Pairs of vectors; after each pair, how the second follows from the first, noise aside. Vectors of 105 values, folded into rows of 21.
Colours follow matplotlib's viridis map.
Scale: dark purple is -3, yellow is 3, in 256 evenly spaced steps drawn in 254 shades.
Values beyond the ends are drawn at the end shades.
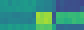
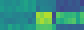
copied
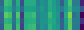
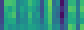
wrapped around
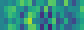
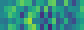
copied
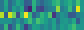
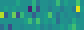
partly zeroed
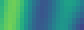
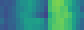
wrapped around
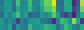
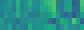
shrunk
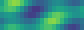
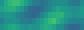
shrunk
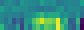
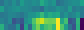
copied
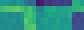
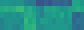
shrunk
